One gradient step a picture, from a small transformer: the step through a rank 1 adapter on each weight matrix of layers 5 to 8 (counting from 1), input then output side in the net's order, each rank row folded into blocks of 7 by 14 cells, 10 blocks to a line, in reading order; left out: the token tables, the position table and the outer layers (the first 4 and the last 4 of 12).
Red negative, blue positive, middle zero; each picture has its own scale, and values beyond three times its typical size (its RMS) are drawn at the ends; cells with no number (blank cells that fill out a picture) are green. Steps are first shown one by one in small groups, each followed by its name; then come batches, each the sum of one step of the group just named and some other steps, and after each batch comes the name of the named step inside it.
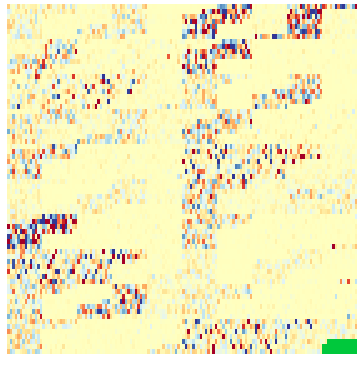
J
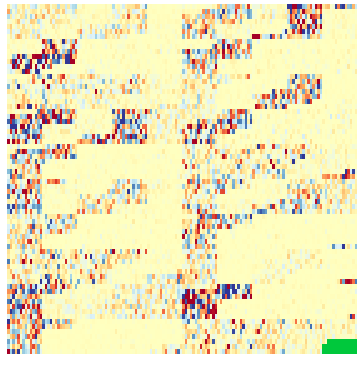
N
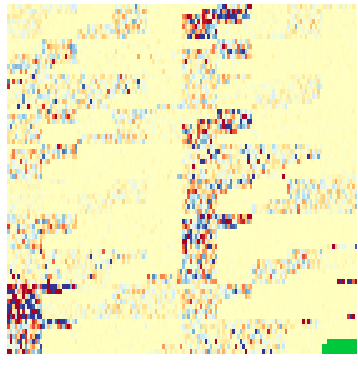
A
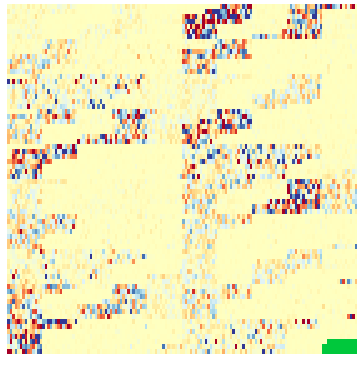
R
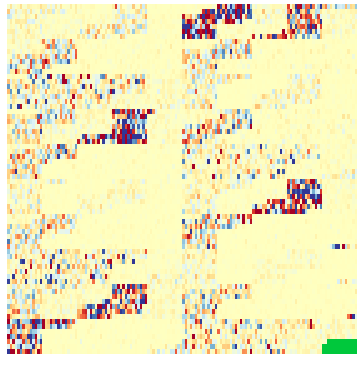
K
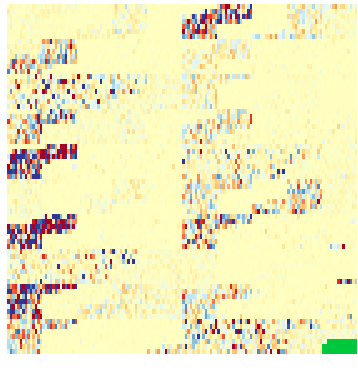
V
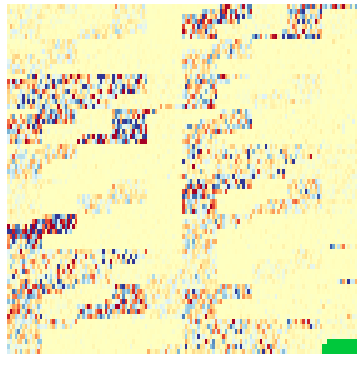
V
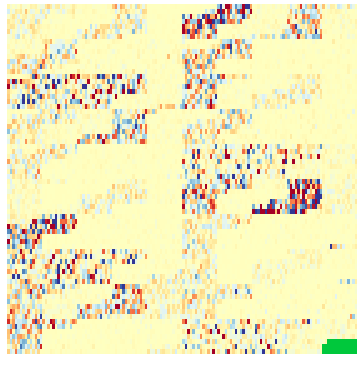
J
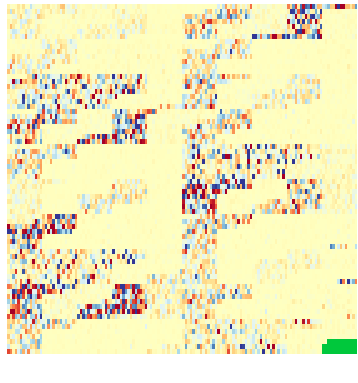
R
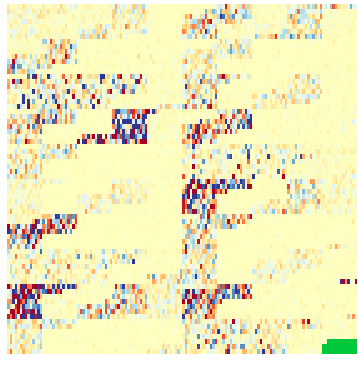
A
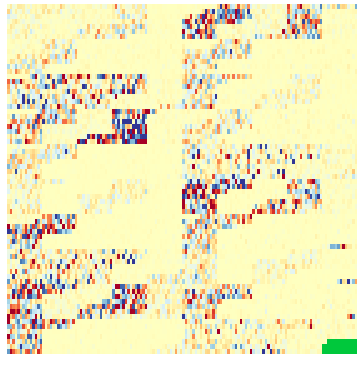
K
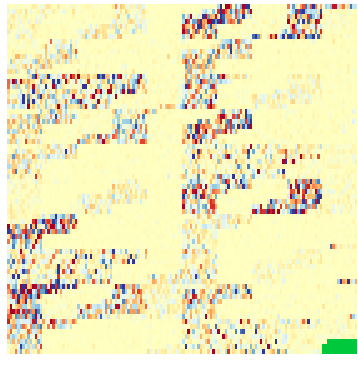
J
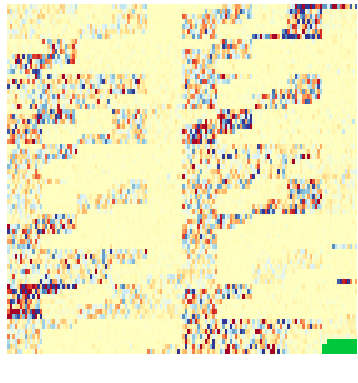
N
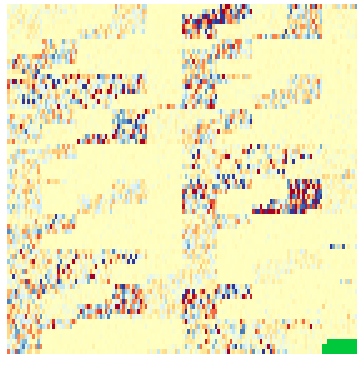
N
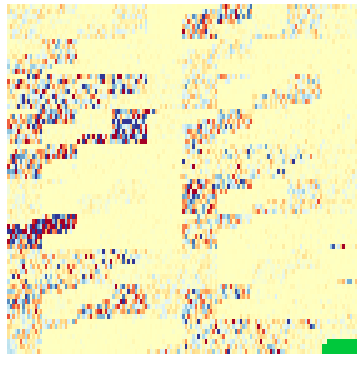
V
